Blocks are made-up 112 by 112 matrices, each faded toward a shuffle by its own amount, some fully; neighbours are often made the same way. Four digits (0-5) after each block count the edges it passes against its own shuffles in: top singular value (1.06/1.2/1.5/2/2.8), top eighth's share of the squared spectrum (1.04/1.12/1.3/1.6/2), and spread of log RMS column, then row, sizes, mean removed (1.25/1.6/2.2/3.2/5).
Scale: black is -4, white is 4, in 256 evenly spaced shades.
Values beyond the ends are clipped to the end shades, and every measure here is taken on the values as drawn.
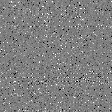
4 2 1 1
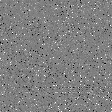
2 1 0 0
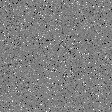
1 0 0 0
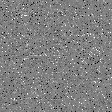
3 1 0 1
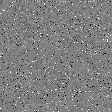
3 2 0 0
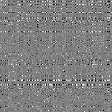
5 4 3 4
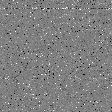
3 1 0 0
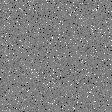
0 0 0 0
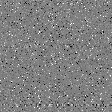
3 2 0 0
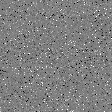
2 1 0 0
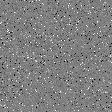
2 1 0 0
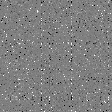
4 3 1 1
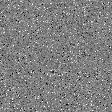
0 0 0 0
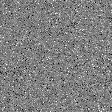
0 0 0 1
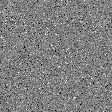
0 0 0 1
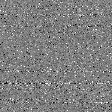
2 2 0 2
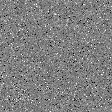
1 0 0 0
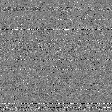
3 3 0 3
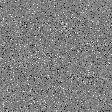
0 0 0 0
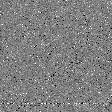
2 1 0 1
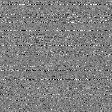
2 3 0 4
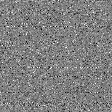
1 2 0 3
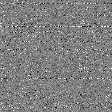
2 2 0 3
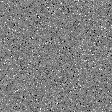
1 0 0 0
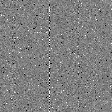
4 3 2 0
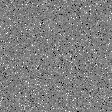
3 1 0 0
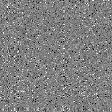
4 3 2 1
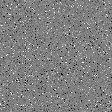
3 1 0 0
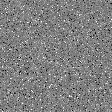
2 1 0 0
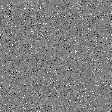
1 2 2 2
